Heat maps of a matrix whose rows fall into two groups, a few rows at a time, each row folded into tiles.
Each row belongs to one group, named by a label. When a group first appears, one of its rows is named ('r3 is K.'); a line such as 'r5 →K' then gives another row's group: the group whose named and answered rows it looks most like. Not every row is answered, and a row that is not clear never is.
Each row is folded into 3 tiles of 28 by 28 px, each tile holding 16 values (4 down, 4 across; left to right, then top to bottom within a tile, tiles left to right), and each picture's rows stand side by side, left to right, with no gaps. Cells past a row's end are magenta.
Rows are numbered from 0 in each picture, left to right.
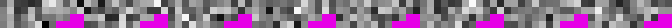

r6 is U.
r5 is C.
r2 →C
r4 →C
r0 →C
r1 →U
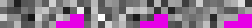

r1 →C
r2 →U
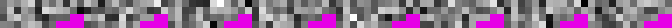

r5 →U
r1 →U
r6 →C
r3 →C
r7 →U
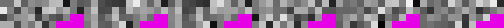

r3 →C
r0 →C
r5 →U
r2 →C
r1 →C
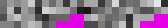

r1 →U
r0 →C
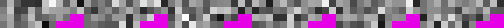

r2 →C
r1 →U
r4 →U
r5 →C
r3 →U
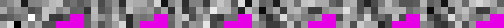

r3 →U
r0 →C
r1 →C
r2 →C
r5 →U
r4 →C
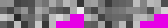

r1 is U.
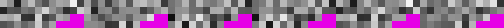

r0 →U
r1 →U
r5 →U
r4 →U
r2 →C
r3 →C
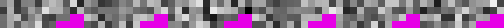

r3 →U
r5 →U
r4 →U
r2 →C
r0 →C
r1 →U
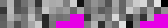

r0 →C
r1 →C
